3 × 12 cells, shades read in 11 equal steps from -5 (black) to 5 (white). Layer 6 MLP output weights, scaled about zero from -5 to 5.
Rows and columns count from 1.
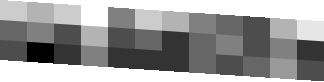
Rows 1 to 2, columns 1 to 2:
3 2 / -1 0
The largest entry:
5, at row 1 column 4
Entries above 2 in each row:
5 0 0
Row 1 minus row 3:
5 7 6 5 3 6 5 1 1 -1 1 6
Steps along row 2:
up down up down up down up up down up down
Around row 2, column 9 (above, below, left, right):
-1 -2 -1 -2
